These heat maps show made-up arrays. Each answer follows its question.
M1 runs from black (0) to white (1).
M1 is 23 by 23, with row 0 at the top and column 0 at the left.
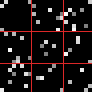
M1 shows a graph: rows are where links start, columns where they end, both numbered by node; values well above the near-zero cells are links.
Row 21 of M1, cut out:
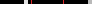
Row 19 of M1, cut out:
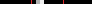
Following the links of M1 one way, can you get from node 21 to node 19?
yes
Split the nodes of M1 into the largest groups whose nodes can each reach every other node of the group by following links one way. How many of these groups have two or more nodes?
2
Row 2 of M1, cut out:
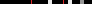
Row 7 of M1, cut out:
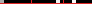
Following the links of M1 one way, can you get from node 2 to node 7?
no
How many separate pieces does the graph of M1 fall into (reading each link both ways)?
2
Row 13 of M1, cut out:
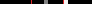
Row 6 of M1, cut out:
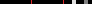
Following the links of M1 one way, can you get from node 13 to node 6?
yes
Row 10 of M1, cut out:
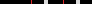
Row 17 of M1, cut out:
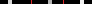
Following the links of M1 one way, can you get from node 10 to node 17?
no
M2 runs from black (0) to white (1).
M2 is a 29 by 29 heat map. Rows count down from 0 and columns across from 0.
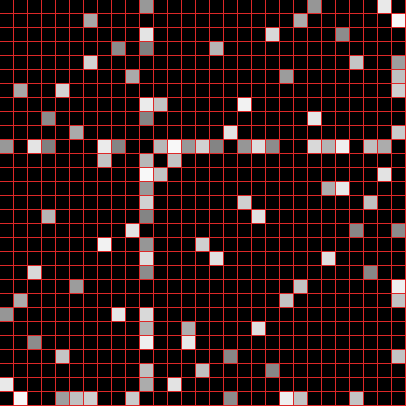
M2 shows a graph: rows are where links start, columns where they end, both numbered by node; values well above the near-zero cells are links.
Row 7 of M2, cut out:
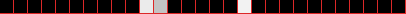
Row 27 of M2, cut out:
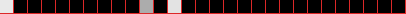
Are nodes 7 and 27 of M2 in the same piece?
yes
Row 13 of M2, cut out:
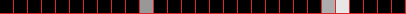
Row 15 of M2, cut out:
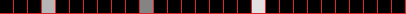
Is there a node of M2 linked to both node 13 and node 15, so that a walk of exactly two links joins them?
yes
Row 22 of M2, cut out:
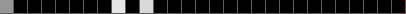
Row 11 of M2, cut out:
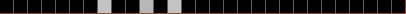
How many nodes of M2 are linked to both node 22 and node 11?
1
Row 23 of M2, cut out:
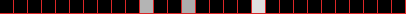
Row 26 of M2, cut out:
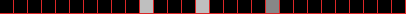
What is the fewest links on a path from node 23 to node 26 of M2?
2
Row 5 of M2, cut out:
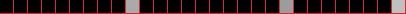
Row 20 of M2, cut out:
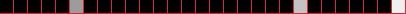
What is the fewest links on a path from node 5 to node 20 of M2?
1
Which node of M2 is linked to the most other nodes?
node 10
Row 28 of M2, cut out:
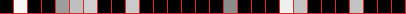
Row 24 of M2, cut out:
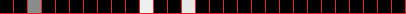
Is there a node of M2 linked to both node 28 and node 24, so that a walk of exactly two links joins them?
no
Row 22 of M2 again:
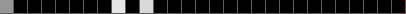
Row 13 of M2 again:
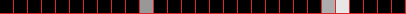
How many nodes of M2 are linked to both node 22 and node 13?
1
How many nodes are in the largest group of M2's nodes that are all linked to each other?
3
